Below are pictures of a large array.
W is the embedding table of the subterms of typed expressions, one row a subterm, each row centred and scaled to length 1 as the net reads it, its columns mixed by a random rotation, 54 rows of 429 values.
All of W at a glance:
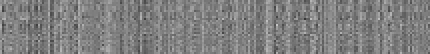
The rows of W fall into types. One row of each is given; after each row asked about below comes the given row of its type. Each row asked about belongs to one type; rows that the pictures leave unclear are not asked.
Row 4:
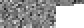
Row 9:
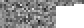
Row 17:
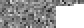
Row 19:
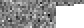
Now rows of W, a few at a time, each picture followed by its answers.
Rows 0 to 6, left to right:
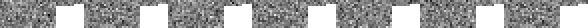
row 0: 19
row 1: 9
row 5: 9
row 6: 9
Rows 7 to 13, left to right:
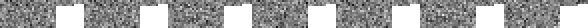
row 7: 9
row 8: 9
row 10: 17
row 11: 9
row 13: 4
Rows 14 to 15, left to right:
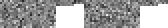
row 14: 4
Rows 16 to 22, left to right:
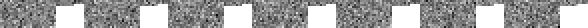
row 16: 4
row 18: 19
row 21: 17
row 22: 17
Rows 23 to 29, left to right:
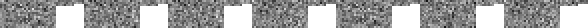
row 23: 9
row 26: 9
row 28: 17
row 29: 9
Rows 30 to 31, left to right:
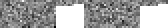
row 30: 17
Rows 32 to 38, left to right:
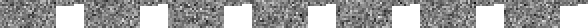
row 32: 17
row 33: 4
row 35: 19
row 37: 4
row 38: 4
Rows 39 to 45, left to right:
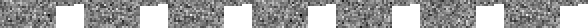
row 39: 19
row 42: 19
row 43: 9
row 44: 4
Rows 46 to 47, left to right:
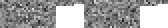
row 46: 9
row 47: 17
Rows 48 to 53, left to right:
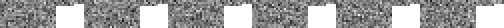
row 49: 17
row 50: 17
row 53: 9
